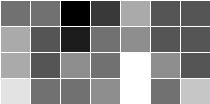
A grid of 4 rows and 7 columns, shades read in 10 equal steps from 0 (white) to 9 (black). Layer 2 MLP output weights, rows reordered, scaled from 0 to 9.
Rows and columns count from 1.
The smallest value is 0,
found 2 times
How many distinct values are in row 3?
5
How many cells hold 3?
3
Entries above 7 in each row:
1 1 0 0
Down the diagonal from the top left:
5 6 4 4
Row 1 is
5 5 9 7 3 6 6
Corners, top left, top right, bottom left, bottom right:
5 6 1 2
